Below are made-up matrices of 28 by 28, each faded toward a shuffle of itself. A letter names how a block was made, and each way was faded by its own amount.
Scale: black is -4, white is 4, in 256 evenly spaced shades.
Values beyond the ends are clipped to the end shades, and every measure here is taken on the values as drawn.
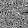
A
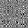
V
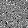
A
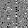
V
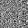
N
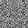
N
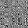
V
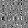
V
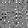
V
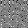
V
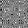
V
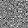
N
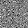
A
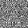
N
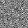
N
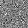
A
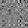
V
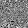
A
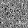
A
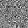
N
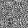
N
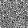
A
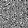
A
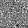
A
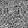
N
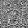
N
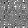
V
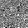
N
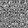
N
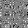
V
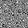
A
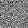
N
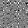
V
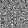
A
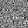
N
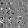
V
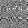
V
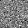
A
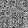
N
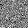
A
